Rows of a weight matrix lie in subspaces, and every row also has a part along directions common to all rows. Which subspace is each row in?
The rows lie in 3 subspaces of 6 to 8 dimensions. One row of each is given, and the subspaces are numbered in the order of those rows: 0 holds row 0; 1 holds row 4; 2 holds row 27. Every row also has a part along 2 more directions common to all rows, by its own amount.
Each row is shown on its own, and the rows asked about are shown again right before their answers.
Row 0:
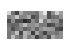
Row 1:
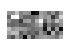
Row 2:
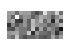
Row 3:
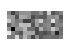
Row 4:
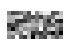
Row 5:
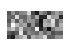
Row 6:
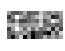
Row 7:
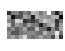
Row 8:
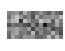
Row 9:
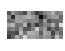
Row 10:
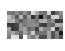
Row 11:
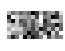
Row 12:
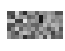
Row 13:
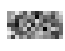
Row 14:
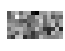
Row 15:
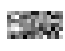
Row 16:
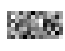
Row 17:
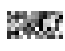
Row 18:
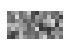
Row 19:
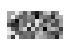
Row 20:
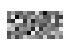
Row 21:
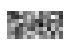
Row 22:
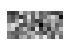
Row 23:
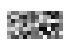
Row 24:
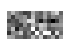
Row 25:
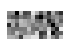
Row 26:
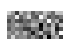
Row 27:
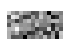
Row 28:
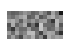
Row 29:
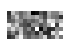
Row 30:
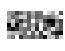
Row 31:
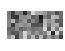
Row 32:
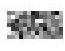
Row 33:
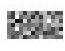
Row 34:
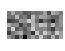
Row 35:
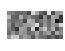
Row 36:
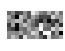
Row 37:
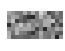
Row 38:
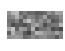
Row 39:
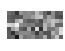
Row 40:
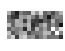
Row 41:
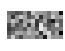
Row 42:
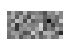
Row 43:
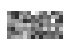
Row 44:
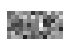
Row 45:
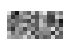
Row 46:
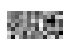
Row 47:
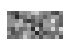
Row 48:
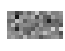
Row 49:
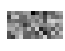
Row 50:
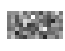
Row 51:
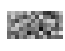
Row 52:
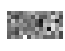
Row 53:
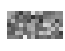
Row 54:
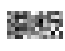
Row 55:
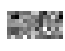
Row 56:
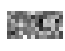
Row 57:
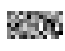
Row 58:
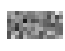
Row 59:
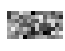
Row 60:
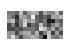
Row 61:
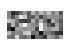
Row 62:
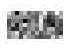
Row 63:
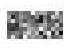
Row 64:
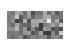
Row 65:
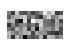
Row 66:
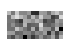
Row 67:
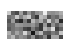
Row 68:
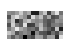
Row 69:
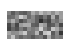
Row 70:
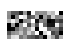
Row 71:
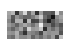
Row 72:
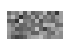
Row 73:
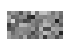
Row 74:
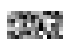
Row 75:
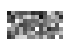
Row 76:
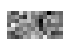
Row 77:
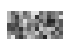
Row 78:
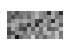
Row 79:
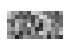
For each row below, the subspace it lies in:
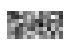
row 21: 2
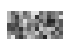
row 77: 2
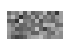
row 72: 1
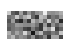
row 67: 0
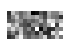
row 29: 2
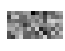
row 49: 2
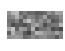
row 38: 1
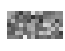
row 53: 2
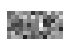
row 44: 2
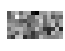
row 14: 2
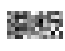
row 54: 1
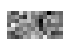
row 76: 2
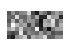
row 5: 2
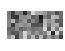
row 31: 0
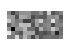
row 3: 1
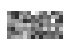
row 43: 1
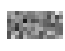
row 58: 0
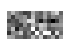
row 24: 1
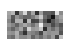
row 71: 0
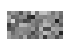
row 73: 2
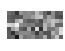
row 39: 1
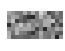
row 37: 2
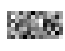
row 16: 0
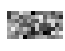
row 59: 2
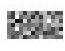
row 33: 0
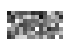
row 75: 2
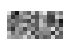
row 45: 0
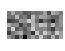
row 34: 1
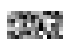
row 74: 2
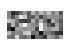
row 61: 1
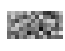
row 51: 2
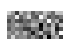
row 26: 0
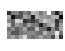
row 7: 2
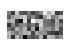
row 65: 0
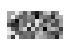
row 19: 1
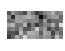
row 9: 2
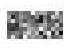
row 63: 0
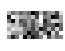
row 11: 0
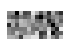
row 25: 2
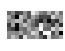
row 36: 0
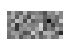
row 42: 0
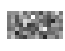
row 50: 2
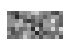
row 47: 1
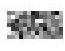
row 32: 1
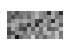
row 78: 1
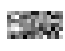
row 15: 2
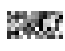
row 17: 2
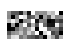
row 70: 1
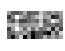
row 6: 1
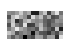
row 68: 2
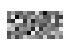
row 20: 0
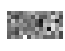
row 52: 2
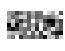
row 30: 0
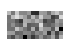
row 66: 2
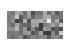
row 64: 0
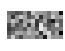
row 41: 1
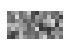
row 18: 2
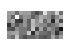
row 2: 0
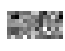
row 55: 1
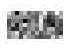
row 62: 0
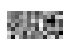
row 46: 0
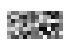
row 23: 2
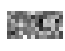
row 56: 2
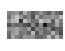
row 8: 1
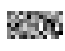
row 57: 0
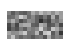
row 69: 0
